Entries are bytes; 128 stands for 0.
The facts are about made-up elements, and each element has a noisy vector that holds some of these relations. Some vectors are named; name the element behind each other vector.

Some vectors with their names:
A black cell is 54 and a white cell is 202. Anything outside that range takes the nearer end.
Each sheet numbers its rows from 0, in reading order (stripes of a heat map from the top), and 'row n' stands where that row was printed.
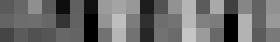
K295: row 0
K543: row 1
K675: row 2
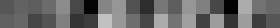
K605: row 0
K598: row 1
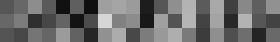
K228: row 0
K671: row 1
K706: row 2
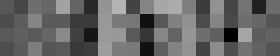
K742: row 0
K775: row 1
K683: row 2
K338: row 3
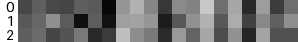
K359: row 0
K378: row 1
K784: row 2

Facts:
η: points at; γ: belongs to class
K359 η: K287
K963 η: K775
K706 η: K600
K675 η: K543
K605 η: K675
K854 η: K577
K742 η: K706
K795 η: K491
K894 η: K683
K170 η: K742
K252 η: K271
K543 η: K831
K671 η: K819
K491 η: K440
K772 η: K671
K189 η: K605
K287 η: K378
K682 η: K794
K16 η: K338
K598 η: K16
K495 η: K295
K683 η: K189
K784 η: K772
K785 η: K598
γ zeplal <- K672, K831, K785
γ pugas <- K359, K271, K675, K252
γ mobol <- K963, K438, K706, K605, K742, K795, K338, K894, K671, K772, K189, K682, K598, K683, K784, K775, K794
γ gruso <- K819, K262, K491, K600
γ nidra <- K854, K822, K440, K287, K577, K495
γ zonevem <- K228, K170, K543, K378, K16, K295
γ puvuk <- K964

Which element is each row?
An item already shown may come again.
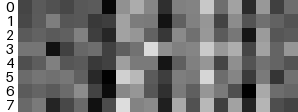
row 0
K252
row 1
K338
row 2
K894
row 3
K785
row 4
K338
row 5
K491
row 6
K189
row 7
K772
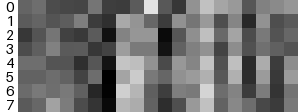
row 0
K831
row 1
K795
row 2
K271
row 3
K338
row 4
K16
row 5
K170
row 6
K491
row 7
K600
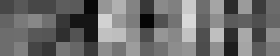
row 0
K359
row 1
K819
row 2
K16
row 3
K287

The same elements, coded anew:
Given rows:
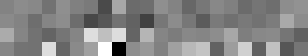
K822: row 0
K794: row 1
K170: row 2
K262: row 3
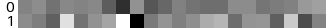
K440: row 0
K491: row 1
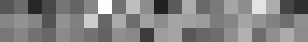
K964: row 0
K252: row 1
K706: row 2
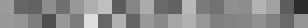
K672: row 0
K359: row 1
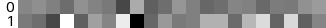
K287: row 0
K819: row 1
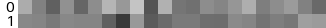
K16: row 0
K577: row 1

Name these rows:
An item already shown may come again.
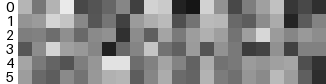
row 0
K831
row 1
K675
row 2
K271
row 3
K605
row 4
K785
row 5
K672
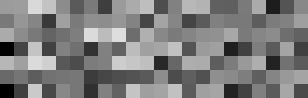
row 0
K675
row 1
K784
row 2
K170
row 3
K894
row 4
K543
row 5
K338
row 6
K894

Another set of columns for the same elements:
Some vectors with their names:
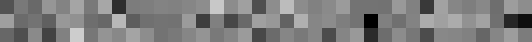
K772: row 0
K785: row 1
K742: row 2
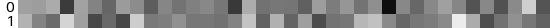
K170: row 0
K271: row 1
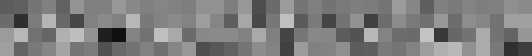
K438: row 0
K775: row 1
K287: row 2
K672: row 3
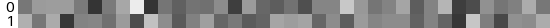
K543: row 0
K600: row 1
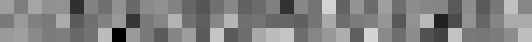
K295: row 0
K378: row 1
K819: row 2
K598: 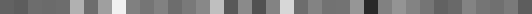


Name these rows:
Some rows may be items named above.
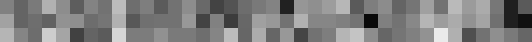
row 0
K831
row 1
K785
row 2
K271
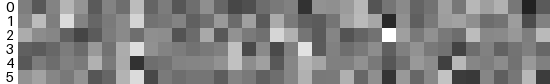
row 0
K831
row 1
K675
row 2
K491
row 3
K338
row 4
K784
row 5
K16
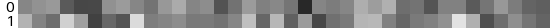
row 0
K964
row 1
K271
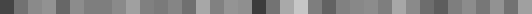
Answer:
K894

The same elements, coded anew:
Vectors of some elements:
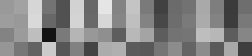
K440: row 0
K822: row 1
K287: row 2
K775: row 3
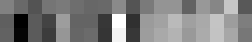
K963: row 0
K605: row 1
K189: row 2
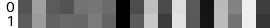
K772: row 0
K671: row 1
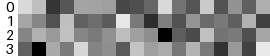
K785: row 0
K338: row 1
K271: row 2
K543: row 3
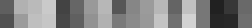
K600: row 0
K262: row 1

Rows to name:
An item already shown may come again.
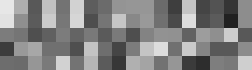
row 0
K672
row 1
K831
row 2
K795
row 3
K491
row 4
K170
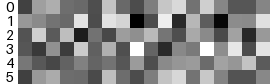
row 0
K491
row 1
K16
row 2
K964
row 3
K675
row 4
K894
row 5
K491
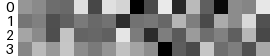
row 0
K16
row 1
K784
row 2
K338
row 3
K271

